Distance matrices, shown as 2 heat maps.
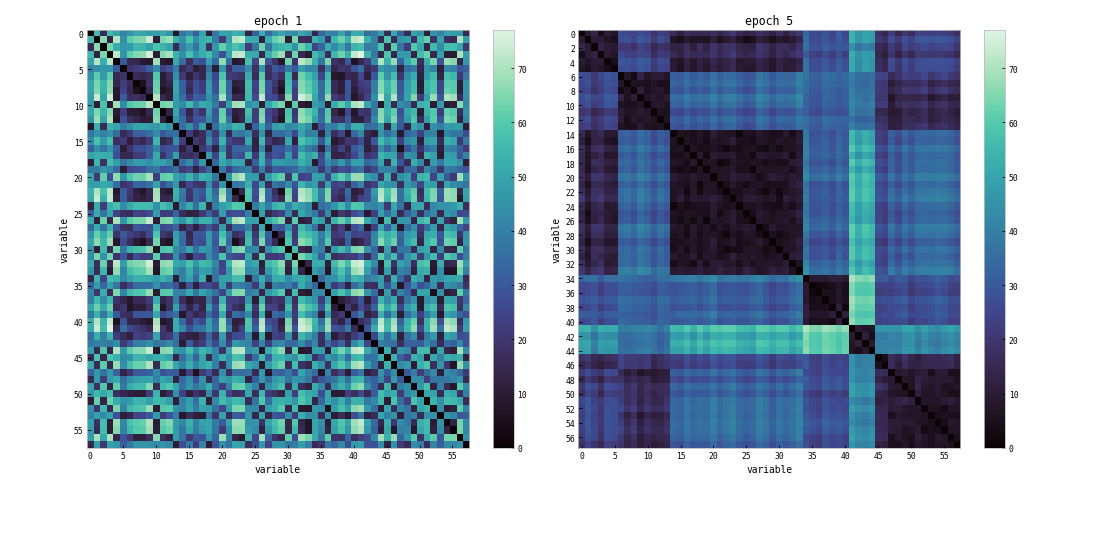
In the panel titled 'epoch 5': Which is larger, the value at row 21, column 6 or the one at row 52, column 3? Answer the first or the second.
the first
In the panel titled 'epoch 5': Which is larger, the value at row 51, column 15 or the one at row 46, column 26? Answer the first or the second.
the first
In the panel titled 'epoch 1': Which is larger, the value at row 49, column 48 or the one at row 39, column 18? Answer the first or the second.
the first
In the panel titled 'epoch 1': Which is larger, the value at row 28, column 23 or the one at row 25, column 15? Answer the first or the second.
the first
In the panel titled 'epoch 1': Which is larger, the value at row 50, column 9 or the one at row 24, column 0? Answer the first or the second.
the first
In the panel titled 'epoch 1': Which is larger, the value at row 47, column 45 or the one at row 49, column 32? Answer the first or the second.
the first
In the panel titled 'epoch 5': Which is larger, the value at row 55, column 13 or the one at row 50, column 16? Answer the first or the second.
the second
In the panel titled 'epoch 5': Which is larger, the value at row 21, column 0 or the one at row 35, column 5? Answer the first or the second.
the second
